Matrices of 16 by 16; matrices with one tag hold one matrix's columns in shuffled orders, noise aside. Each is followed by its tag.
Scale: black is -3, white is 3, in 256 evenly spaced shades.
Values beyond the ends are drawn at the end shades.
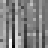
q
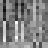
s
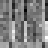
s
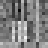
s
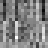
s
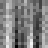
q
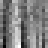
q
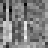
s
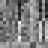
s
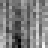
q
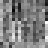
s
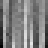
q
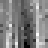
q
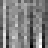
q
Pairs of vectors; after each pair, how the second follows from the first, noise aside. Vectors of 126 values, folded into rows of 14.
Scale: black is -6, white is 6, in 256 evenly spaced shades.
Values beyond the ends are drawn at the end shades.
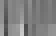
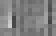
wrapped around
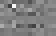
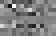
scaled up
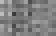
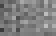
wrapped around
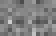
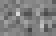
wrapped around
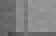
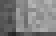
scaled up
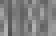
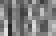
scaled up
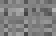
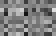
scaled up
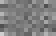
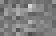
wrapped around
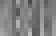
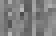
wrapped around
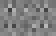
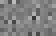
wrapped around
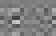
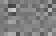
wrapped around
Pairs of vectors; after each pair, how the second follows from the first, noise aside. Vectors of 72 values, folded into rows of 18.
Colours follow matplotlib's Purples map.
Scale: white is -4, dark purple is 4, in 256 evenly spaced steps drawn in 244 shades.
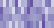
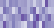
shuffled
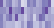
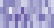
sign-scrambled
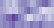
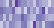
shuffled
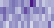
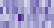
shuffled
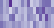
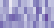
sign-scrambled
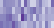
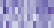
wrapped around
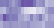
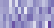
shuffled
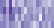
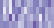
sign-scrambled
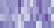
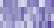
wrapped around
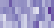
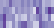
sign-scrambled
